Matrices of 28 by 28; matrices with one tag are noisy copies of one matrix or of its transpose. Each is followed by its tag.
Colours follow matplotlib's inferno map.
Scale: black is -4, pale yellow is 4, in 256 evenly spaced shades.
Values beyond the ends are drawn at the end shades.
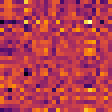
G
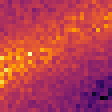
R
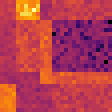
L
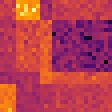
L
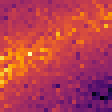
R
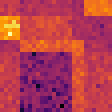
L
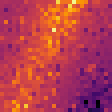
R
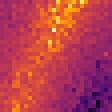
R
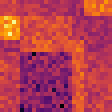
L
